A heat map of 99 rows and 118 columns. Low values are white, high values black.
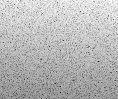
The grain is fine, like static. On average the colour sits 30% of the way up the scale. No regular stripes run through it. The field climbs toward the bottom.
